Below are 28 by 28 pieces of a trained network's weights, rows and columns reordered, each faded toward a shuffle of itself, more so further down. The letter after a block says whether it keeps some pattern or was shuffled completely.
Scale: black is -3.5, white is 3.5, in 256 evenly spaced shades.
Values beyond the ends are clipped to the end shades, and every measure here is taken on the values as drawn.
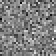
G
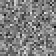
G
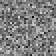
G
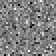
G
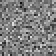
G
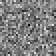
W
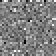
W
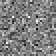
W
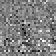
W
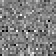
W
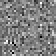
W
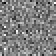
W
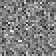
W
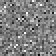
G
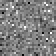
G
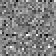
W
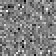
G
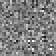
W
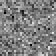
G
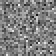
G
